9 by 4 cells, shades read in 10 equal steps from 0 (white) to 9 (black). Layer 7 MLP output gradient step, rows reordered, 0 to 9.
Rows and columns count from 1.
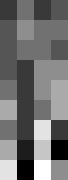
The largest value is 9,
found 2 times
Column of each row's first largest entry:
1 1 1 2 2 2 2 4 2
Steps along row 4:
up down same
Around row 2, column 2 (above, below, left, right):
5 5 6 5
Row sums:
25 20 22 21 19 18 20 22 14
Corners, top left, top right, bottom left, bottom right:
7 6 1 4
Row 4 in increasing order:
4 4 6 7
